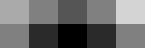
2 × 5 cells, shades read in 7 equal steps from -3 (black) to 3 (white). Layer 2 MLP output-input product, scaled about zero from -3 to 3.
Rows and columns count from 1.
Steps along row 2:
down down up up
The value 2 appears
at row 1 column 5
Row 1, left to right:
1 0 -1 0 2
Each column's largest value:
1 0 -1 0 2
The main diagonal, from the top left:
1 -2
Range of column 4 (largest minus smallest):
2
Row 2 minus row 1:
-1 -2 -2 -2 -2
